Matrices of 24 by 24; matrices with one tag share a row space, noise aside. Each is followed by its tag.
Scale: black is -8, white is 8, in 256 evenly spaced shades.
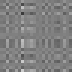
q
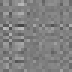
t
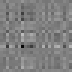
q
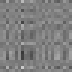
q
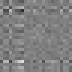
t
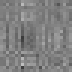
q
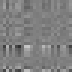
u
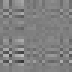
t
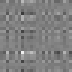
q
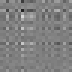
q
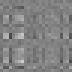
t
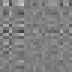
t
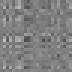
u
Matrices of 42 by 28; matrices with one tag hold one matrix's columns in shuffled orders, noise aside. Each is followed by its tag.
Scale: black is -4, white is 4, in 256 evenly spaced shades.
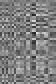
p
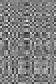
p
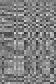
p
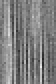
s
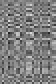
p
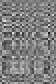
p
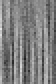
s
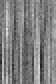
s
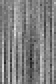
s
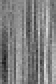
s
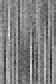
s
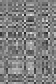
p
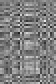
p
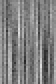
s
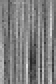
s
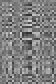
p
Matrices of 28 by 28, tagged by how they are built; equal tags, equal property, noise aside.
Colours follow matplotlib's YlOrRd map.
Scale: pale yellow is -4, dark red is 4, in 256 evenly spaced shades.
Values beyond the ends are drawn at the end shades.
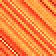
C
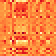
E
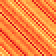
C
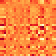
E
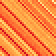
C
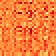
E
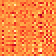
E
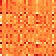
E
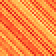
C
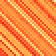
C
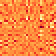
E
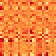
E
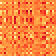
E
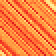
C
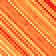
C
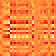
E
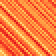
C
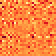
E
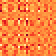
E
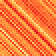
C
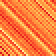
C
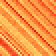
C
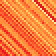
C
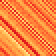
C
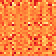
E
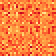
E
